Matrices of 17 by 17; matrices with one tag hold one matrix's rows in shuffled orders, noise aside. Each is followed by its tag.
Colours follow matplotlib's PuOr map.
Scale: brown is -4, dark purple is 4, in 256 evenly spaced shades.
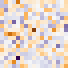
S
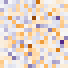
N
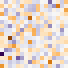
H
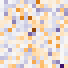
N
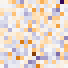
N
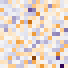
N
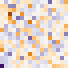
H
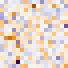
S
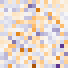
N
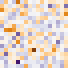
S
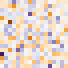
H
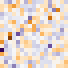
H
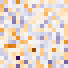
S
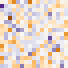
H
